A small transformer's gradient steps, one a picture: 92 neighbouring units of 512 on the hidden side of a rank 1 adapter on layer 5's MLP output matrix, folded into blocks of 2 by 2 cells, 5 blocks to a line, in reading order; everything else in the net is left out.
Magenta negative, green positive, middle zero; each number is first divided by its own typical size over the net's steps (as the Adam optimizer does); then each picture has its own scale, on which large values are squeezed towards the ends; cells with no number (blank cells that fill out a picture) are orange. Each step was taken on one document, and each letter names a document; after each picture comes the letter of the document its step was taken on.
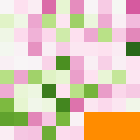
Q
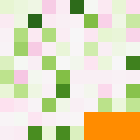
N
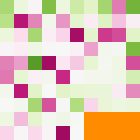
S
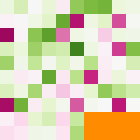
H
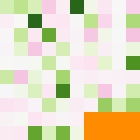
N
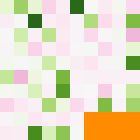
N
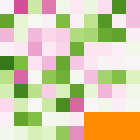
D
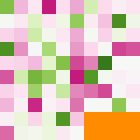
H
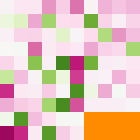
Q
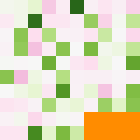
N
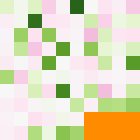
N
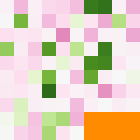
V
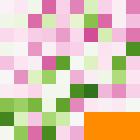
Q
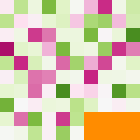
H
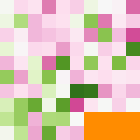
Q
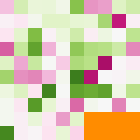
H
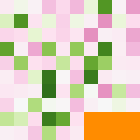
V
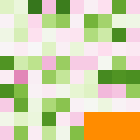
D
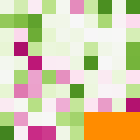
S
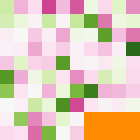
Q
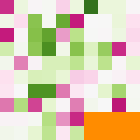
H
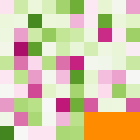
S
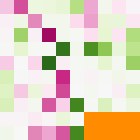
N
